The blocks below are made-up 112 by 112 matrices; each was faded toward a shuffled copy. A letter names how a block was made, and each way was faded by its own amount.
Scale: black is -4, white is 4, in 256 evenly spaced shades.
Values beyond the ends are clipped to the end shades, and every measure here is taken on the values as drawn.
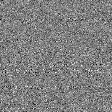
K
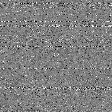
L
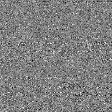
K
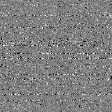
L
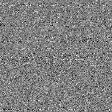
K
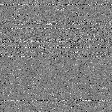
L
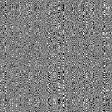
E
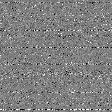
L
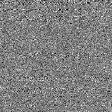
K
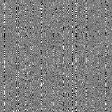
E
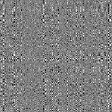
E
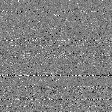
L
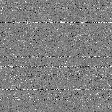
L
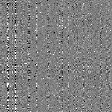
E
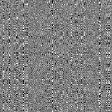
E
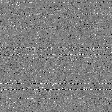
L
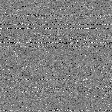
L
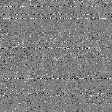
L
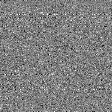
K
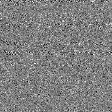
K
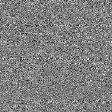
K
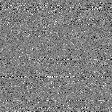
L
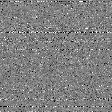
L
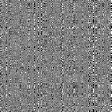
E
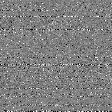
L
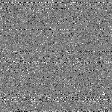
L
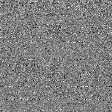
K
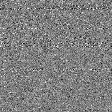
K
